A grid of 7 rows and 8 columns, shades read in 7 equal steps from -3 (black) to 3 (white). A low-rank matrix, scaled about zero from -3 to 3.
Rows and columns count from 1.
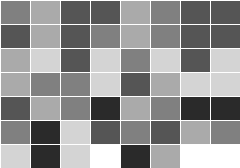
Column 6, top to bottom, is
0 0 2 1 0 -1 1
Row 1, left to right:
0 1 -1 -1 1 0 -1 -1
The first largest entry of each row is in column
2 2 2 4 2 3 4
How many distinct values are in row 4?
4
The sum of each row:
-2 -2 7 7 -5 -1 10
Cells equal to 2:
10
